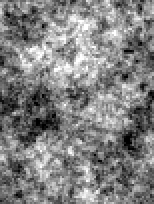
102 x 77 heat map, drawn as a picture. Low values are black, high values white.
Ninth with the highest average: top middle. Mirror symmetry: none. Grain: blotchy. Ninth with the lowest average: middle left.
